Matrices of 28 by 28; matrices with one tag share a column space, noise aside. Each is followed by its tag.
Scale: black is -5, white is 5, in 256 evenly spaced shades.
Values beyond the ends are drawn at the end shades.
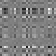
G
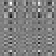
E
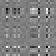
G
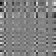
E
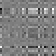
G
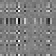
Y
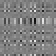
Y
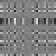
Y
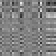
E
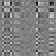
E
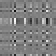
Y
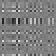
Y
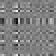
Y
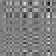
E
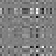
G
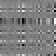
Y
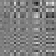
E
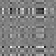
G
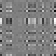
Y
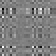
G
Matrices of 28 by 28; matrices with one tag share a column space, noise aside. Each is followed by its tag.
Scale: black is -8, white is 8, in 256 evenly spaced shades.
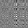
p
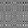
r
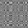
r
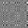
r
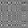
r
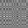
p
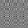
p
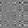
r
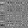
r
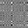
r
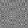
p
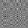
p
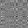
p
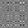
r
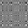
r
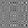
r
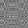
p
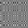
r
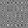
r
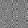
p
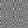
p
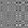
r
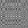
p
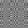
p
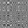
r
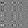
r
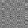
p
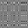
r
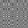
p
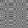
p
